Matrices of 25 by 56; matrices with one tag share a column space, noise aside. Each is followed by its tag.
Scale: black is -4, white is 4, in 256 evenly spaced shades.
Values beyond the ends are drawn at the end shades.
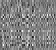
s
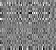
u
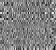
u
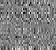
u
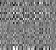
u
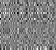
u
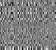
u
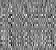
s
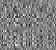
s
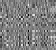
s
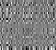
u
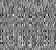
s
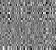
u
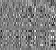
s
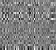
u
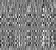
s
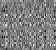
s
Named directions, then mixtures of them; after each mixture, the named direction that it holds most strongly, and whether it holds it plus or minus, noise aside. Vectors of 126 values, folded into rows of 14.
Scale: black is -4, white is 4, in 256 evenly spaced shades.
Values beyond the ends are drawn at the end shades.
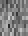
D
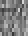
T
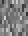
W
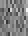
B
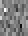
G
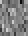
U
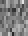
T, plus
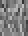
T, minus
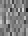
B, minus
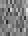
B, plus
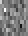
G, plus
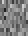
W, minus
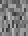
W, minus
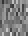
W, plus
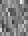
U, minus
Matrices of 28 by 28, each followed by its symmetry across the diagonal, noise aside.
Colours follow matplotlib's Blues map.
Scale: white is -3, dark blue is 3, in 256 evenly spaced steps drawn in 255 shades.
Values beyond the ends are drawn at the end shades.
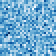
antisymmetric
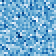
antisymmetric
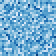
symmetric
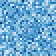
symmetric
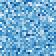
neither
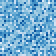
symmetric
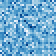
antisymmetric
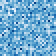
symmetric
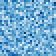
neither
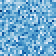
neither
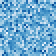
symmetric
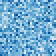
neither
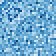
symmetric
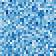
neither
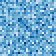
symmetric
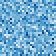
antisymmetric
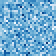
antisymmetric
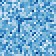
symmetric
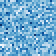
neither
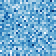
antisymmetric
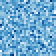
antisymmetric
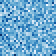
neither
